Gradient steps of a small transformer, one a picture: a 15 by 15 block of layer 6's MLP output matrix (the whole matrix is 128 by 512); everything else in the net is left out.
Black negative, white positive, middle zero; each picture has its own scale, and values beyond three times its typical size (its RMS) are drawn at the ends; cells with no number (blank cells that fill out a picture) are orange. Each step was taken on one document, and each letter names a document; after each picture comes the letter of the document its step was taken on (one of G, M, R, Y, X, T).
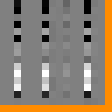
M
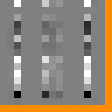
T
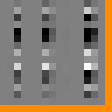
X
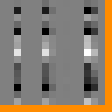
X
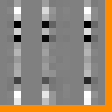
M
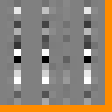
M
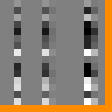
X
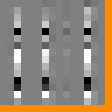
M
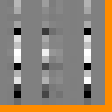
T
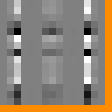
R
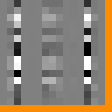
R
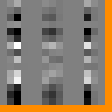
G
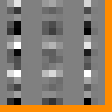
G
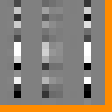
T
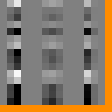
G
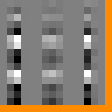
G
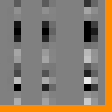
X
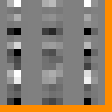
G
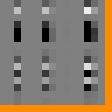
X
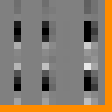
X
